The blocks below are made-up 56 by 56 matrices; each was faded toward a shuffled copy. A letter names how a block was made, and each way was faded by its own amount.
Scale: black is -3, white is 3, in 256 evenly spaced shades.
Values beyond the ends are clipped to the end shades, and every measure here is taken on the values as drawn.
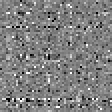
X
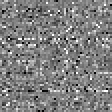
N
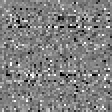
N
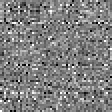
N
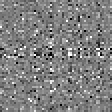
X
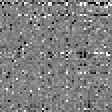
X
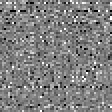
N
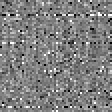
N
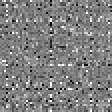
X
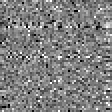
N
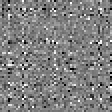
X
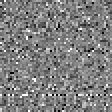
N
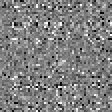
N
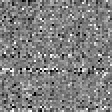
N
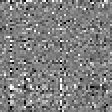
X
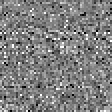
N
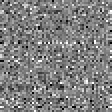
N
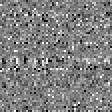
N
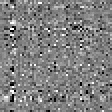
X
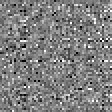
N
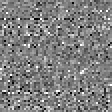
N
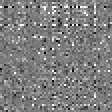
X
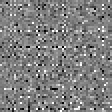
X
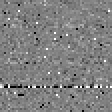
N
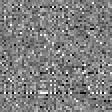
N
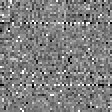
N
